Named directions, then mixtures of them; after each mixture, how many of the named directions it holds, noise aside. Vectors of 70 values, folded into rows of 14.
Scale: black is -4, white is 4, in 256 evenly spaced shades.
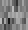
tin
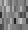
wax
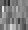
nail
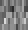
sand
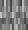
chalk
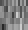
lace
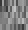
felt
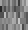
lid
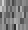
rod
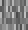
three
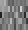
two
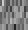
three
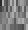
one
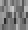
one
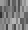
two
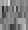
one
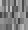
two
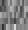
three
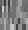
three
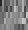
two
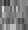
one
